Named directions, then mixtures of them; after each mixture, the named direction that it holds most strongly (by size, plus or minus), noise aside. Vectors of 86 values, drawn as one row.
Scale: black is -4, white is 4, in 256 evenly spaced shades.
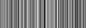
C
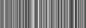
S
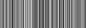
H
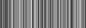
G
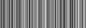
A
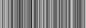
G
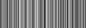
C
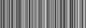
A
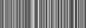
S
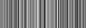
C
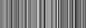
C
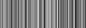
C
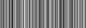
A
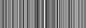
C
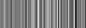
S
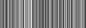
H
